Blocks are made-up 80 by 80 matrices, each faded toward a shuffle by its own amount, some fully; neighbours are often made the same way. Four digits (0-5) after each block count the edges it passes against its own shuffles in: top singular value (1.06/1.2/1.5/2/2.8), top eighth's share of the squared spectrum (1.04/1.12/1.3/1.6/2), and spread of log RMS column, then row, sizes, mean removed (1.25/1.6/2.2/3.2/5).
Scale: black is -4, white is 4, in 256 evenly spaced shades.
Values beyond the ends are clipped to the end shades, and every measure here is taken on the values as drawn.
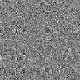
4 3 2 2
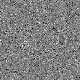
3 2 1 0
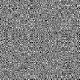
4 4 2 3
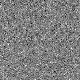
3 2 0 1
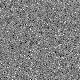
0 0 0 0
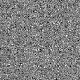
3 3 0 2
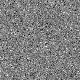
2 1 0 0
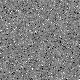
0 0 0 0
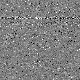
2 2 0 2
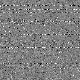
2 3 0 3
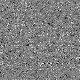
1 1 0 2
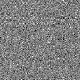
4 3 1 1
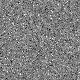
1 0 0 0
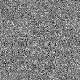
3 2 1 1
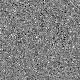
1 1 0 0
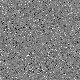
1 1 0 0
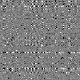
5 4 2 3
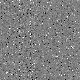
2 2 1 0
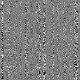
3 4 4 2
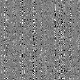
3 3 4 2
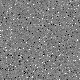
0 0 0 0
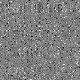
4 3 1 2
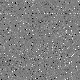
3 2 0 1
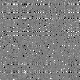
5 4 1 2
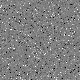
0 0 0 0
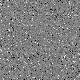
2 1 0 0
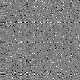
4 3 1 2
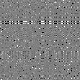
5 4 1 2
